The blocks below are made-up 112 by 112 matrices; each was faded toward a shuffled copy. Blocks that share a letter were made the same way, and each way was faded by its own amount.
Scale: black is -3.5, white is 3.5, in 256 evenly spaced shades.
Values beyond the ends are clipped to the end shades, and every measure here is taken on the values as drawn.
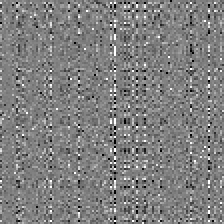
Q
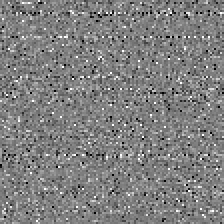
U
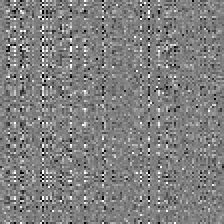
Q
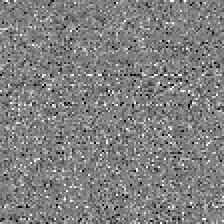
U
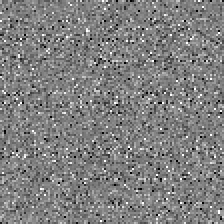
U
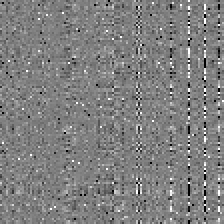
Q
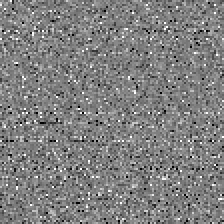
U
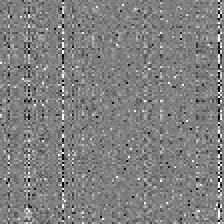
Q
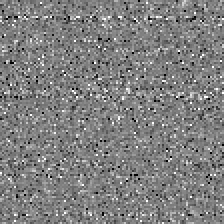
U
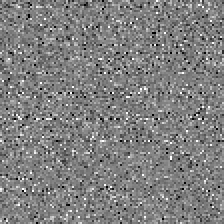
U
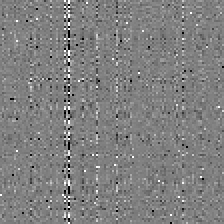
Q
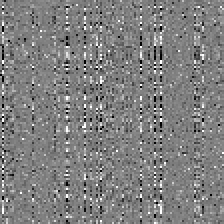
Q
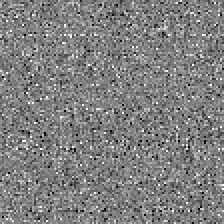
U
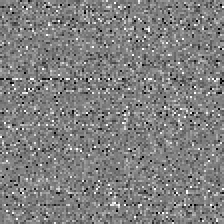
U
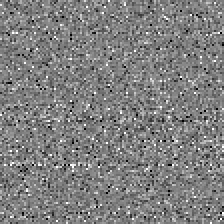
U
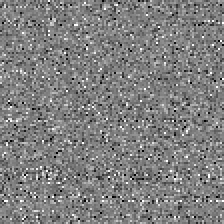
U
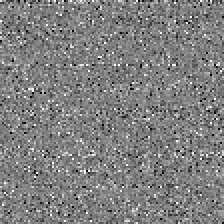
U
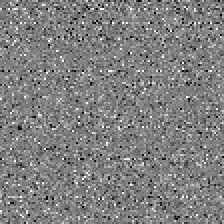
U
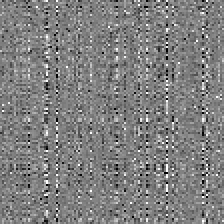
Q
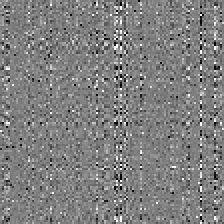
Q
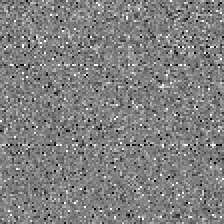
U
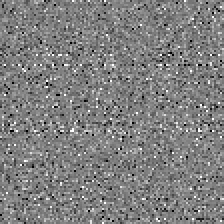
U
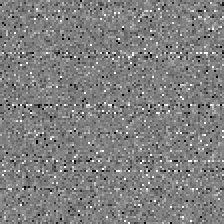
U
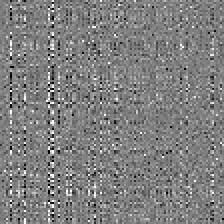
Q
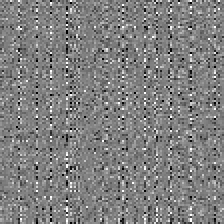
Q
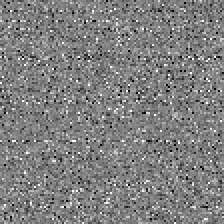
U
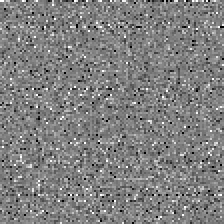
U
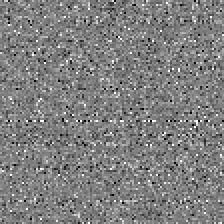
U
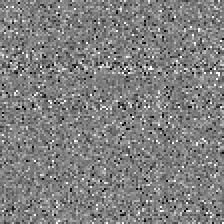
U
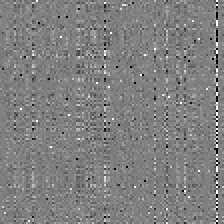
Q
